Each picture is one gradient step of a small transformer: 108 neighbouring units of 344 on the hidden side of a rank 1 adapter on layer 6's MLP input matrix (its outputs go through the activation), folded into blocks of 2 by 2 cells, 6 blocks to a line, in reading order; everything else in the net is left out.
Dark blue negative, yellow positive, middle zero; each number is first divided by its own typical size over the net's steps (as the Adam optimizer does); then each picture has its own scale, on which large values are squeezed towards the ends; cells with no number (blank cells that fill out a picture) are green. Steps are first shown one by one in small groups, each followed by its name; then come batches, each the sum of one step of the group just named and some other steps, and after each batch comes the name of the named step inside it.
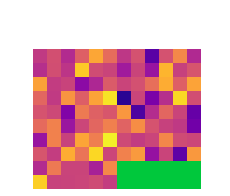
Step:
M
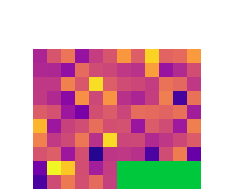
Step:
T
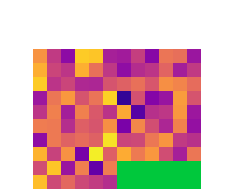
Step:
M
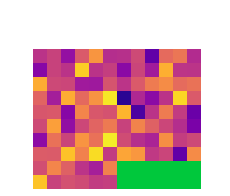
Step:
M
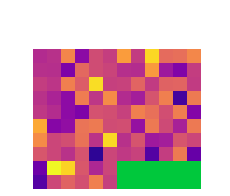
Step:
T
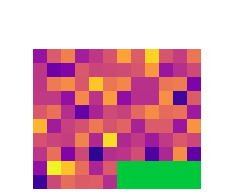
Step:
T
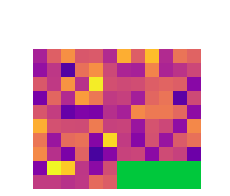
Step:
T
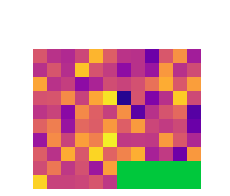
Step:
M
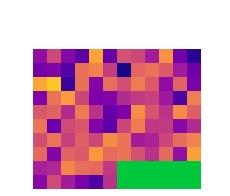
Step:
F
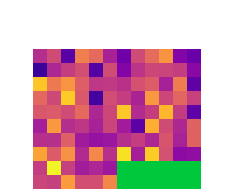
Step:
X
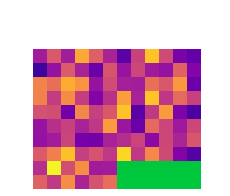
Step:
X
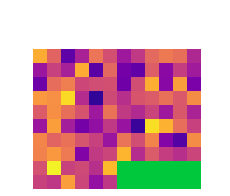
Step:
X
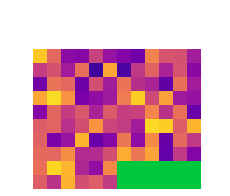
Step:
X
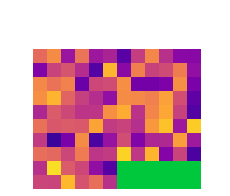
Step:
X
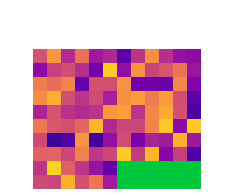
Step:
X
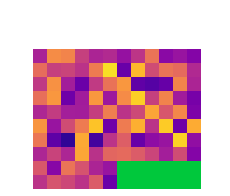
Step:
F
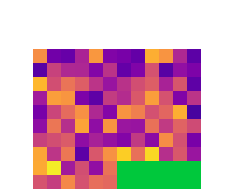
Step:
X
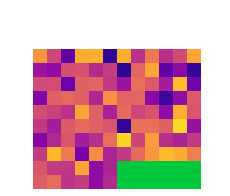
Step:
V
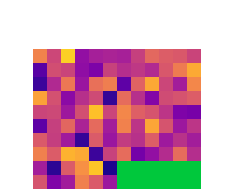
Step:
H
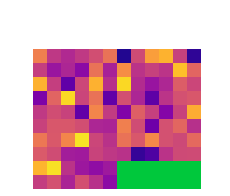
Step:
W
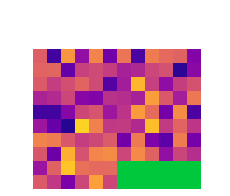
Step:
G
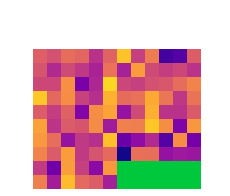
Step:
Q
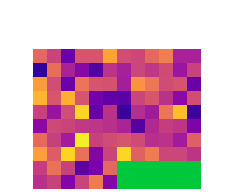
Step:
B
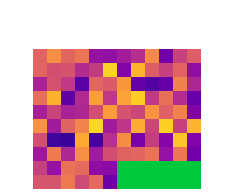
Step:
V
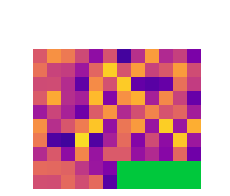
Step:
W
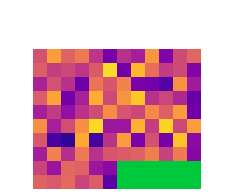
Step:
V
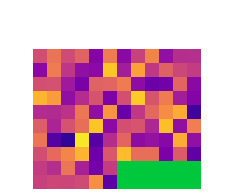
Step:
B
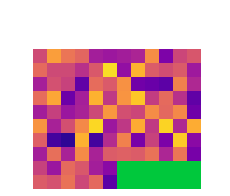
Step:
V
